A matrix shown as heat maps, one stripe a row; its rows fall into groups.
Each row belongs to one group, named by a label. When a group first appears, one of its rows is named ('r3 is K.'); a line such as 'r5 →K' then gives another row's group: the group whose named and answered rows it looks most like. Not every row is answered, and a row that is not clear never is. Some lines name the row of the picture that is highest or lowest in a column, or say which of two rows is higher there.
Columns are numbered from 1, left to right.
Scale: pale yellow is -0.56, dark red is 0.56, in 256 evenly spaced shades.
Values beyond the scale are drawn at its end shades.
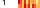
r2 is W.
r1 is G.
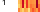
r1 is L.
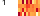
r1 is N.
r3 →L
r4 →G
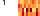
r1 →W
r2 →G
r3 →N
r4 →L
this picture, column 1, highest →2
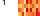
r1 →N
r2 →W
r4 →L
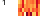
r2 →L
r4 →N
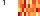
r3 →L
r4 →G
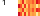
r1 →L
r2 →G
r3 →L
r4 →G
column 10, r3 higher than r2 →Yes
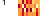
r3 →N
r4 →L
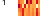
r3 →L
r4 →L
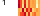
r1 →G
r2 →G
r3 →N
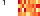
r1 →G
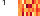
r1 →W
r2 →N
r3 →L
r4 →N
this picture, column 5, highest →2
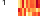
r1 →L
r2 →L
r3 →G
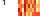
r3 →G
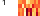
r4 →N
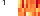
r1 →L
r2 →L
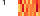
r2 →L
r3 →L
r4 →G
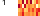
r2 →G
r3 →L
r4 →L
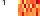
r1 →L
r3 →N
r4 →L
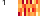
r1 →N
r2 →W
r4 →G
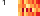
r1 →L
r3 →N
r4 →L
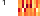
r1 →N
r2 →N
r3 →G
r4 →G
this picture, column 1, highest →3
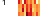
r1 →G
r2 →N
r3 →N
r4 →N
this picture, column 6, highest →4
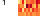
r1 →L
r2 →N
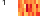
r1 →G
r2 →N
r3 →N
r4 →L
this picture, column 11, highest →4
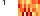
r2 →G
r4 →N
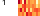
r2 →W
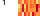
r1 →G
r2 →L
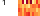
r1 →N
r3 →G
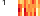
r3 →G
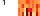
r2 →L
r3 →N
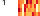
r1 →N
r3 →G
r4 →W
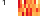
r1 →G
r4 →N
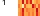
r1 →N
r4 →L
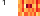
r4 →G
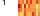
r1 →N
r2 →G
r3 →G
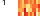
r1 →G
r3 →W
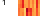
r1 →L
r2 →L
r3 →N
